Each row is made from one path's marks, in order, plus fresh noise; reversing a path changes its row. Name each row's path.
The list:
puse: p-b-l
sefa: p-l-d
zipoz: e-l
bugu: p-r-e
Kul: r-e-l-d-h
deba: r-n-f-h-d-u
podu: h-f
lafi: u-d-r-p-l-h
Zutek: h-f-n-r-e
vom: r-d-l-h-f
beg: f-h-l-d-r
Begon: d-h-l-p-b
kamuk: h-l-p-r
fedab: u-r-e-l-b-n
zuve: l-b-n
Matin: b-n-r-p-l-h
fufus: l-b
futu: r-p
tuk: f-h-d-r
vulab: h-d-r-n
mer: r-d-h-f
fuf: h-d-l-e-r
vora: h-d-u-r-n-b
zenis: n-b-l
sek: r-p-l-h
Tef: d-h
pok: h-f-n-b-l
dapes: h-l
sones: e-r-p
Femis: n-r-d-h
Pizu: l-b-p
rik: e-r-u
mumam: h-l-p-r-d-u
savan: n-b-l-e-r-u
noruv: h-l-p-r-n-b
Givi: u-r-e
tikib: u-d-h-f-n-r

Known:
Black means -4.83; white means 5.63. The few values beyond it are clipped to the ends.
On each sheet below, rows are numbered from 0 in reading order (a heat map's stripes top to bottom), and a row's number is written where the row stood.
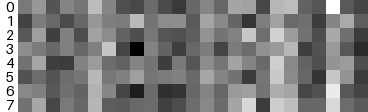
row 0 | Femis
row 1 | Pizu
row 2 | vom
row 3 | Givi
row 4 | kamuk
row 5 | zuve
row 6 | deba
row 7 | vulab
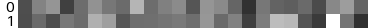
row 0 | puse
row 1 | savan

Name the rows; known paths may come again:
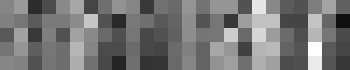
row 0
dapes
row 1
fedab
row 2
vom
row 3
Femis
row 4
deba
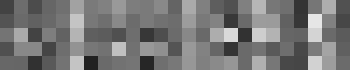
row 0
fufus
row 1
zenis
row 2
vulab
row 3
puse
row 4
pok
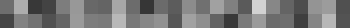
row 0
kamuk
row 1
Pizu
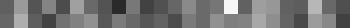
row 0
mer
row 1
sek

